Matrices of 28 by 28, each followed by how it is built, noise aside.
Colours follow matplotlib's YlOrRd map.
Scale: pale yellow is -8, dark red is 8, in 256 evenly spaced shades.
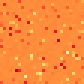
sparse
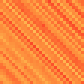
Toeplitz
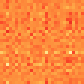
low rank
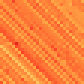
Toeplitz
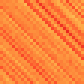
Toeplitz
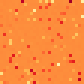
sparse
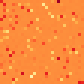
sparse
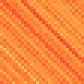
Toeplitz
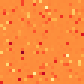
sparse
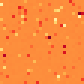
sparse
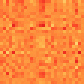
low rank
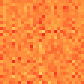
low rank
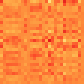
low rank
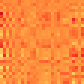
low rank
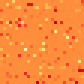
sparse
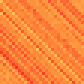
Toeplitz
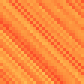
Toeplitz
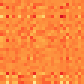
low rank
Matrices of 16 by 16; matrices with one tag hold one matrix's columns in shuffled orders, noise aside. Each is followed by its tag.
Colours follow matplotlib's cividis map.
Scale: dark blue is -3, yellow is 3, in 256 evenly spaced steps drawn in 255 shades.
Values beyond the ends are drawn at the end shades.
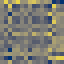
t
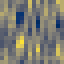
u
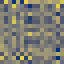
t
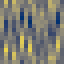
u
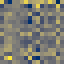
t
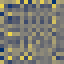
t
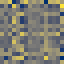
t
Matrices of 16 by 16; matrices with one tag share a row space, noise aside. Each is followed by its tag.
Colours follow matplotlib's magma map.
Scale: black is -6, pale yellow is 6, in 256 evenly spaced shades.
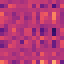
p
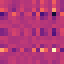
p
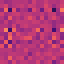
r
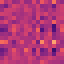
p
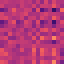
p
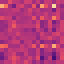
p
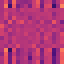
r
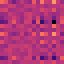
p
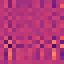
r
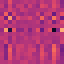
r
